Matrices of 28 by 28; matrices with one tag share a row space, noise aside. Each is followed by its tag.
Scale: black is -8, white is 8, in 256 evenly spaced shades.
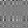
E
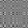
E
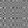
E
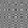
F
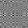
E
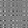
E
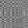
E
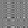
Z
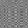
F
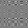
F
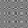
F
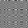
F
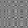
F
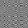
F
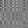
E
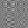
Z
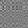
E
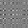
E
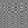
F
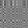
E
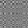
E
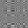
Z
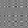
F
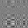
Z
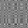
F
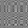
F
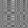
Z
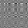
F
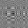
Z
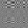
Z
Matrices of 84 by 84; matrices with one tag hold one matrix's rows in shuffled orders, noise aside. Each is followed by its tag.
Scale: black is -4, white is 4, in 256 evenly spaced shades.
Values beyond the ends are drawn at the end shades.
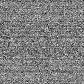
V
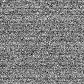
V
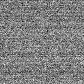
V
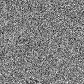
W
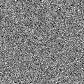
W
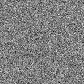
W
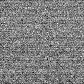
V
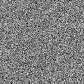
W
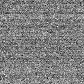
V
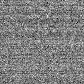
V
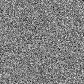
W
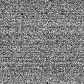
V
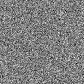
W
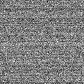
V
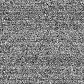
V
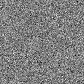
W
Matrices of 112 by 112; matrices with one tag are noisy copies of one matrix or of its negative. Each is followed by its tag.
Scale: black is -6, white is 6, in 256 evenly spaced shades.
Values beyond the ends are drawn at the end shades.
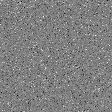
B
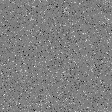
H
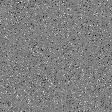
B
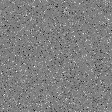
H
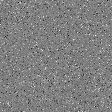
B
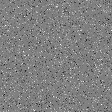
H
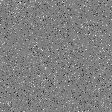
B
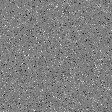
H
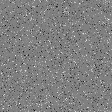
H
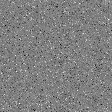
H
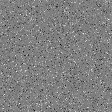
H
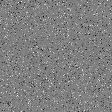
B
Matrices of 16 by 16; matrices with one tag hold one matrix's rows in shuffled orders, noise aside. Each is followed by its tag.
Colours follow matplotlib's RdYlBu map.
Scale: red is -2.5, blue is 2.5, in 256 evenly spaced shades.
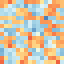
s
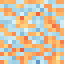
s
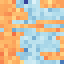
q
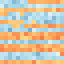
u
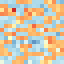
s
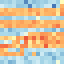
u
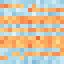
u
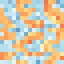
s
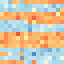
u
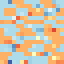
s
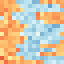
q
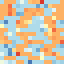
s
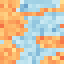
q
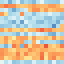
u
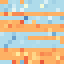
u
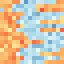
q
